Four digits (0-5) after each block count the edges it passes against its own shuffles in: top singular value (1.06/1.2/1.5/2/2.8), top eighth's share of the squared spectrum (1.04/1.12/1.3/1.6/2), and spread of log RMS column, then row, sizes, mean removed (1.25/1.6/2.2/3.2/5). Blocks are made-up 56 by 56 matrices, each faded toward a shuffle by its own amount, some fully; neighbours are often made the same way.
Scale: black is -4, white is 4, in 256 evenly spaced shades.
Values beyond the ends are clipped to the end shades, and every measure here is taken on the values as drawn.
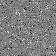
0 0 0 0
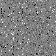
2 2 1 0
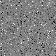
2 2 1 0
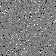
0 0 0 0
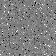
0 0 0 0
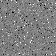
1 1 0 0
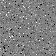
0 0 0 0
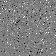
1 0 0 0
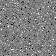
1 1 0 0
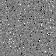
1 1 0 0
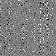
3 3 2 1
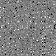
3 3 2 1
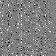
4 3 2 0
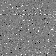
2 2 0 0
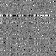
4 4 0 2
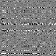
4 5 2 3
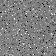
0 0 0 0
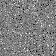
2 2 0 0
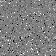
2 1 0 0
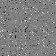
3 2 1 1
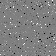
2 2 0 1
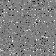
3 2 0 1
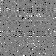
4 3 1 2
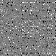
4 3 1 1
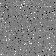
2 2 1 0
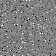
2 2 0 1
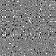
4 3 2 2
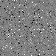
3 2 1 0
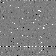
4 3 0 1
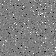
2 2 0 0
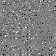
3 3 1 1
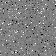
2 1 0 0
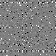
4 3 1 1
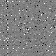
3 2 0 1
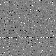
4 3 0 1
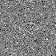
2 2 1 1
